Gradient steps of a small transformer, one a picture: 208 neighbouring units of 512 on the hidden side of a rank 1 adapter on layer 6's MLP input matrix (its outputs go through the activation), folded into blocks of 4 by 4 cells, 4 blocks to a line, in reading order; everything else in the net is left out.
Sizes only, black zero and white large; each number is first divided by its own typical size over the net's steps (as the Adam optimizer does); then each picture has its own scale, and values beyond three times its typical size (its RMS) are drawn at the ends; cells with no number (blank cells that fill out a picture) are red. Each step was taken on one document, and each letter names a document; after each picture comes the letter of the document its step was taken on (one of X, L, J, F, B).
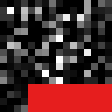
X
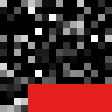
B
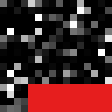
B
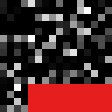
B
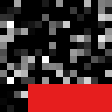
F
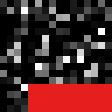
X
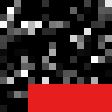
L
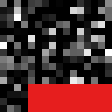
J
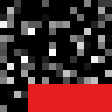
L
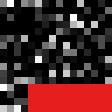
B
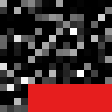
B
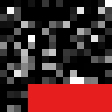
J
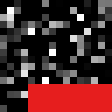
L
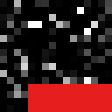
L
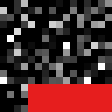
J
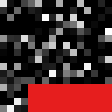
B
